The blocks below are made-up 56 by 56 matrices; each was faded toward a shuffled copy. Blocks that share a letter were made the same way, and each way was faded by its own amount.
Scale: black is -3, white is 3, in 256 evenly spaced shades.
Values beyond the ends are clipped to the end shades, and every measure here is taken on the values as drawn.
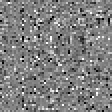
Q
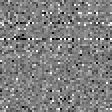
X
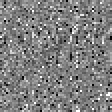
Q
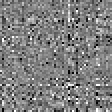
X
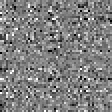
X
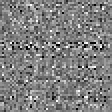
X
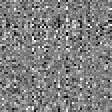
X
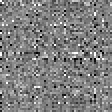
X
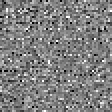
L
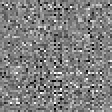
X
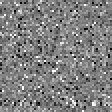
Q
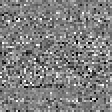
L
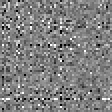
X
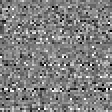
L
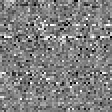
L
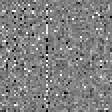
Q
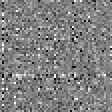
X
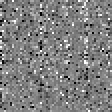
Q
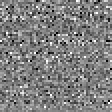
L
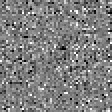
Q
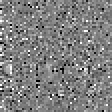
Q
